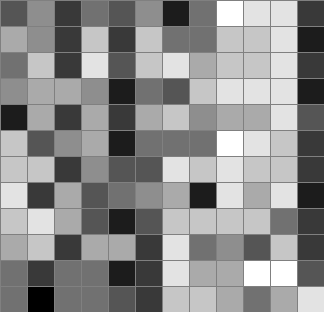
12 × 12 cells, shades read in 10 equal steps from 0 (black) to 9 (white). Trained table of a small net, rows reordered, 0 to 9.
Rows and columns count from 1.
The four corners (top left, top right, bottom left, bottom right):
3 2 4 8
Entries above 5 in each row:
3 6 8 6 7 5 7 6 7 6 5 5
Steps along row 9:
up down down down up up same same same down down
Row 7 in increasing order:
2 2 3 3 5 7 7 7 7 7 8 8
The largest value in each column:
8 8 6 8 6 7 8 7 9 9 9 8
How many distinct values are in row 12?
7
